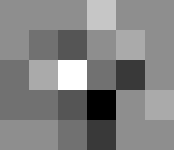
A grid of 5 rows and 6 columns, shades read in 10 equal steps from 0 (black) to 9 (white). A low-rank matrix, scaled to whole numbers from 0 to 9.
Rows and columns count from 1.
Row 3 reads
4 6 9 4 2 5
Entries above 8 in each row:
0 0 1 0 0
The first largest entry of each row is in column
4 5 3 6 1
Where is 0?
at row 4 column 4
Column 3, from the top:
5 3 9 3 4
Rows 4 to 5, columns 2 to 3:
4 3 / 5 4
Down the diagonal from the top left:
5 4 9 0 5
